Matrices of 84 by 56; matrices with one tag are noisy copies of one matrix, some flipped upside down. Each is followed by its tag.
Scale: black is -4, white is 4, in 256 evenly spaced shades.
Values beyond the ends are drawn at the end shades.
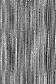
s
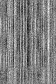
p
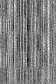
p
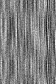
s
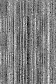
p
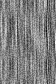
s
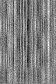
p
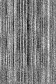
p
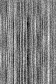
p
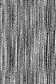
s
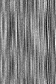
s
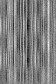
p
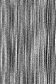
s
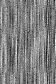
s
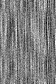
s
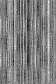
p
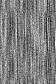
s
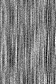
s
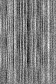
p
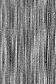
s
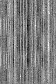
p
